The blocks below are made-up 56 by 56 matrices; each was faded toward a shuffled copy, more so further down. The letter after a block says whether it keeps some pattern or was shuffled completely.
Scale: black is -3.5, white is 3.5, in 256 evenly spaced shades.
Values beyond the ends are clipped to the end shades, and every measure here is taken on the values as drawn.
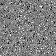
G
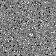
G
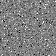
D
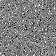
G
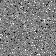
D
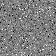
D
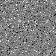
G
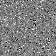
D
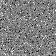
D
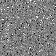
G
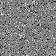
G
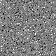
D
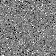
D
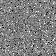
G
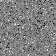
G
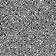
G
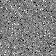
G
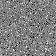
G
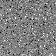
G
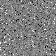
D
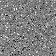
D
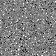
D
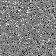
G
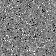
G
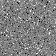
D
